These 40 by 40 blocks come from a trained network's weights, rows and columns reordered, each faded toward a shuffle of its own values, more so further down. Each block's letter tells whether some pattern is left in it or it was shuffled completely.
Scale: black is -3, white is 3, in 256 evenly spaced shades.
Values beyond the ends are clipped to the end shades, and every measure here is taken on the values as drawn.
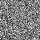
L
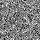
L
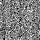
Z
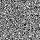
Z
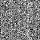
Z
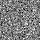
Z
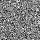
L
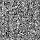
Z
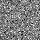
L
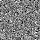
Z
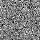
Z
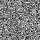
L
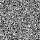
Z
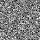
Z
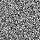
L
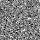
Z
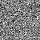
L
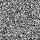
L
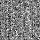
Z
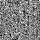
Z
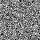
L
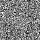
L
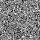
L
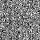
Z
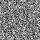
L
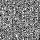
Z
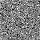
L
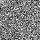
Z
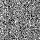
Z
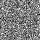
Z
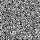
L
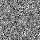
L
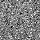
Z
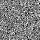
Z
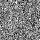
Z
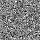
L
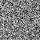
L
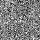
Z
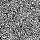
L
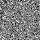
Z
